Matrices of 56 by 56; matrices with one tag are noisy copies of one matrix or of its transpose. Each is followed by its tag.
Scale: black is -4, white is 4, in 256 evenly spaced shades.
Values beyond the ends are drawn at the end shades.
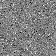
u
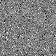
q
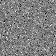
q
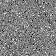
u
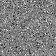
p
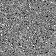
p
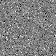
q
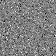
q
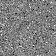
p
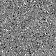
p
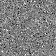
p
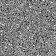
p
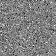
p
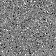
p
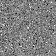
p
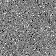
u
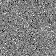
u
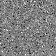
p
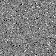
q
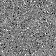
p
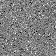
u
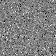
q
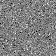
u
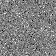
u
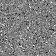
p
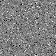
q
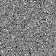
p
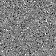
p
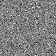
q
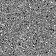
p
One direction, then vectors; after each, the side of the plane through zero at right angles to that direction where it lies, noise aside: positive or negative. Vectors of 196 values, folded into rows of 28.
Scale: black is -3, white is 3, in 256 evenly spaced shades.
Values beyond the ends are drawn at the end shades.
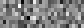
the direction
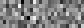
positive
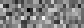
positive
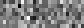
negative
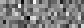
positive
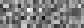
negative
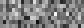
positive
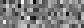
negative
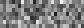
negative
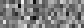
negative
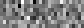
negative
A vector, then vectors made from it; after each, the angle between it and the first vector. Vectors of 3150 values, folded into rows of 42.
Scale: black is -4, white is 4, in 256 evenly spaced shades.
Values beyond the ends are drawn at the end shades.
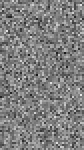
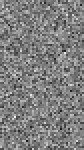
partly opposed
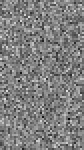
partly aligned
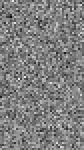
nearly parallel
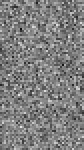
partly aligned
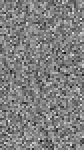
partly aligned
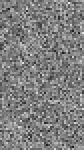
partly aligned
